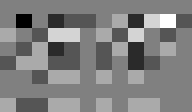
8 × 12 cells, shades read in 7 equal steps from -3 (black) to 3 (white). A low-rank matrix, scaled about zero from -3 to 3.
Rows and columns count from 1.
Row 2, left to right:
0 -3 0 -2 -1 -1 0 1 -2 2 3 -1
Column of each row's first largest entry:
1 11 4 3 2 4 1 1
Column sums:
1 -4 -1 -1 1 -1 1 1 -2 2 3 -1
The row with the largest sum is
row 3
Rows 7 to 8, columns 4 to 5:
0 0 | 1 1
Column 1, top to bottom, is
0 0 1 0 -1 0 0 1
